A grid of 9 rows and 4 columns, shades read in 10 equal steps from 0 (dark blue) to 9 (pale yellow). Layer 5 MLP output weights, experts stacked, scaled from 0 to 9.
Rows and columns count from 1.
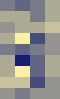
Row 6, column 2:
0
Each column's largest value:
7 9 6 7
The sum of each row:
17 22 24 22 16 15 24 21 19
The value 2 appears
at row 4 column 3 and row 8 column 3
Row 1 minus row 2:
-2 -3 0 0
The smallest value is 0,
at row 6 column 2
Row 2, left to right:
6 6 4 6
